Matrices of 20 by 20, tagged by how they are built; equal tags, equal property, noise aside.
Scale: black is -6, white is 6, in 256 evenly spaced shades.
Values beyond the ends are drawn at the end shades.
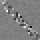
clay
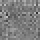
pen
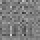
pen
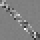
clay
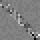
clay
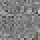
pen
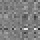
pen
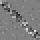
clay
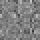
pen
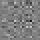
pen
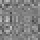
pen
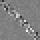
clay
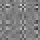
pen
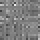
pen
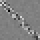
clay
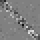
clay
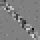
clay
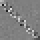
clay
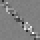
clay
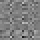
pen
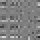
pen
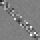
clay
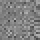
pen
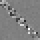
clay
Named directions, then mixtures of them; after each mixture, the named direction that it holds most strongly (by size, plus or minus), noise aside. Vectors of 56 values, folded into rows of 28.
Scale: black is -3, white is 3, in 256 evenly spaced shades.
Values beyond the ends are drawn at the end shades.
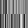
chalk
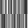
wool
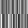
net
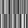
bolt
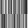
wool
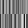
bolt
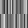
wool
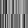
chalk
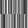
wool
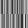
chalk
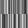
bolt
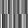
bolt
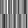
wool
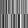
net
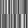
bolt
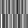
net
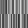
net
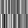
net
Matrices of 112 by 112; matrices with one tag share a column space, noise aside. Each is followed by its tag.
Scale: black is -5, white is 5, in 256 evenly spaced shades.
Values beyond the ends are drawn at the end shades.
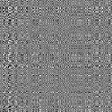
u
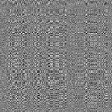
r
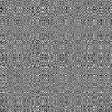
u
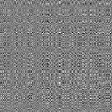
r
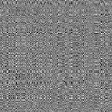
r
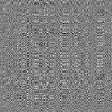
r
